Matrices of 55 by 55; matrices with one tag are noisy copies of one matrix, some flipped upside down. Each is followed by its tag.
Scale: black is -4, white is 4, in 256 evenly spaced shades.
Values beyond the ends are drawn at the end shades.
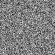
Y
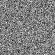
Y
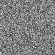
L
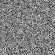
Y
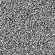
L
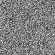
L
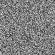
L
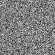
Y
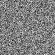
Y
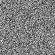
L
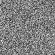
L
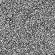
L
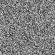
L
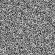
Y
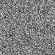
L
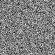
Y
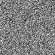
L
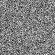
Y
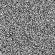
L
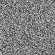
L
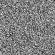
L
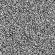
L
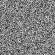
Y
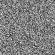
L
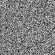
Y
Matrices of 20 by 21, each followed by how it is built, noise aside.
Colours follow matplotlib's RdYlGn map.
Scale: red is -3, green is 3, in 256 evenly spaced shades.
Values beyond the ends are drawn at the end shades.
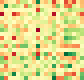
low rank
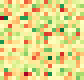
low rank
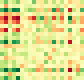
low rank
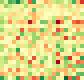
low rank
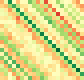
Toeplitz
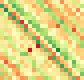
Toeplitz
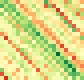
Toeplitz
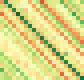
Toeplitz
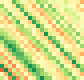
Toeplitz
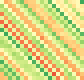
Toeplitz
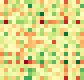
low rank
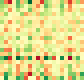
low rank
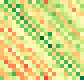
Toeplitz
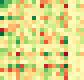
low rank
